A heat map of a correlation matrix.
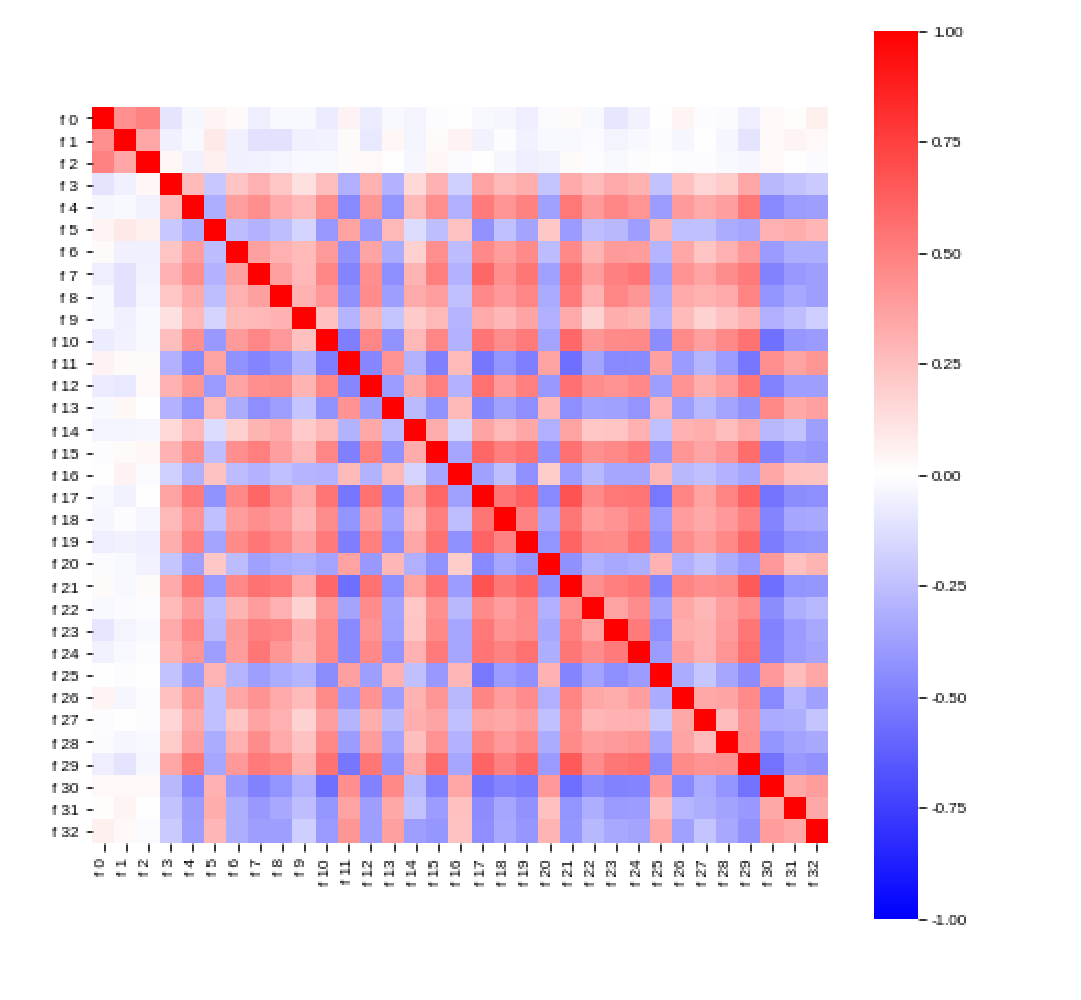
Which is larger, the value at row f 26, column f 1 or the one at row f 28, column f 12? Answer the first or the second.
the second
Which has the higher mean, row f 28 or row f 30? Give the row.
f 28
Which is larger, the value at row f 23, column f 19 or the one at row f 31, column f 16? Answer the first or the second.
the first
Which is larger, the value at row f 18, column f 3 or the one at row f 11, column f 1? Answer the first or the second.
the first
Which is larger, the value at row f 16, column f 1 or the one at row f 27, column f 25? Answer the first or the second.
the first
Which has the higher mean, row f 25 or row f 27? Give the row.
f 27
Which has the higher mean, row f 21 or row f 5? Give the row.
f 21
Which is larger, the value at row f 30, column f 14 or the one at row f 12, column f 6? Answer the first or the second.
the second
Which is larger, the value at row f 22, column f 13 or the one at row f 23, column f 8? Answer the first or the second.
the second
